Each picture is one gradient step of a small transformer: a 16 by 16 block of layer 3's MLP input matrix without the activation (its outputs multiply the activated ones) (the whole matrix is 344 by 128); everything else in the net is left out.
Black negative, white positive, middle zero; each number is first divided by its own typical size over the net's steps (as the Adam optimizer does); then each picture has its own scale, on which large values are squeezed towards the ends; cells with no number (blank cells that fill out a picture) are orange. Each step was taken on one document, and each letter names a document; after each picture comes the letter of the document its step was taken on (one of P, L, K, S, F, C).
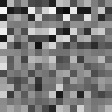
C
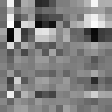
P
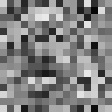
C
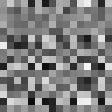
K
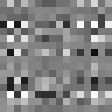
P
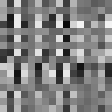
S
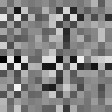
S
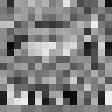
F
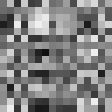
C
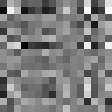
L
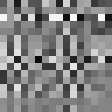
S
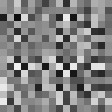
S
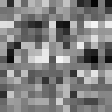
F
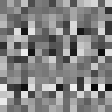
K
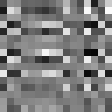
L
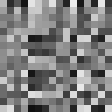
C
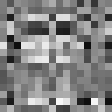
F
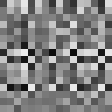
K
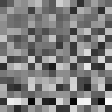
K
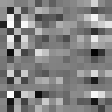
P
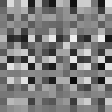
K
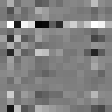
P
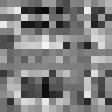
F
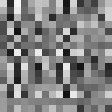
S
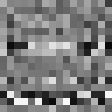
F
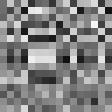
C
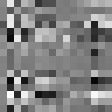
P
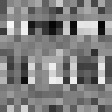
K
